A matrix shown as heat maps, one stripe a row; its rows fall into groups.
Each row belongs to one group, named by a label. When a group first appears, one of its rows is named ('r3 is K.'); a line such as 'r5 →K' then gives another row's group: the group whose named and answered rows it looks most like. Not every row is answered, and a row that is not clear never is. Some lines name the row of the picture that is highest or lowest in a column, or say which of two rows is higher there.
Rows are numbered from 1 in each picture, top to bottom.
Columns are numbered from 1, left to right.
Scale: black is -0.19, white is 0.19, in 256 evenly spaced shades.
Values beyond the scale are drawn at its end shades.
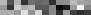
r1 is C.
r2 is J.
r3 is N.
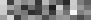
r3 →C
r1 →J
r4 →N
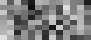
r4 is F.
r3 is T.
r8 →N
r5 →N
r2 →T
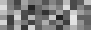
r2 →T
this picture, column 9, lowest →4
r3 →C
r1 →N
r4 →J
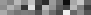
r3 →T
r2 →J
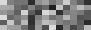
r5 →F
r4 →T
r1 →T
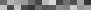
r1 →F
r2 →C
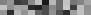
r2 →T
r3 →J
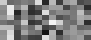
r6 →N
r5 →F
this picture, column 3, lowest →3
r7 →N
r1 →N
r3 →F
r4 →N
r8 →F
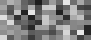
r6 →T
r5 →F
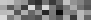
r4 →T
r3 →N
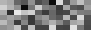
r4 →T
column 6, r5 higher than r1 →Yes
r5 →F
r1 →C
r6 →J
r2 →N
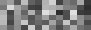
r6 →J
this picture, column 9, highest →2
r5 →T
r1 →F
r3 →J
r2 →F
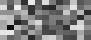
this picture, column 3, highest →2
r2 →C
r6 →C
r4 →N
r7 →N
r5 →N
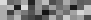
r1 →T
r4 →T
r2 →N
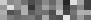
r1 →C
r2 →F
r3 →C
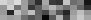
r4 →C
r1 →T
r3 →J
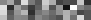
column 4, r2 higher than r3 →No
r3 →T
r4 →T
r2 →C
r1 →F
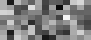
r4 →T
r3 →N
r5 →F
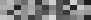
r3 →J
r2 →N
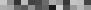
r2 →C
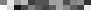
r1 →F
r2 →N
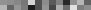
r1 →J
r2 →C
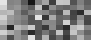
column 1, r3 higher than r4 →No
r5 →T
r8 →J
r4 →N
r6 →J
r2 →N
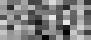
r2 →J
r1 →F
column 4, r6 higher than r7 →Yes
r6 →J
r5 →T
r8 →C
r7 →J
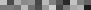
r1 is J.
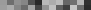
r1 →F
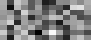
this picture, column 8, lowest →1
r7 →F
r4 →F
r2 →C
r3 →N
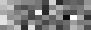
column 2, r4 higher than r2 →No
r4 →C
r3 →N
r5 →N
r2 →N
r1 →N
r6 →J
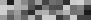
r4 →J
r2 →T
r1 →C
